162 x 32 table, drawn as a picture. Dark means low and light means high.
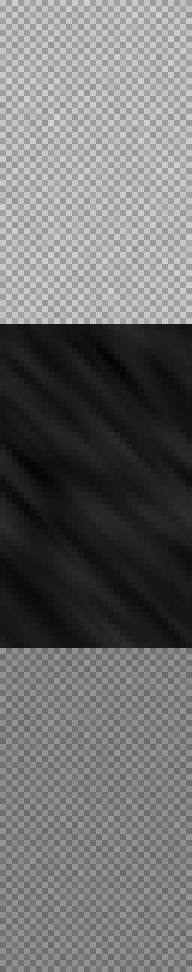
The table splits into 3 rows of 1 panel. Panel 1,1: high, checkered. Panel 2,1: very low, slanting down to the right, faint in contrast. Panel 3,1: middling, checkered.
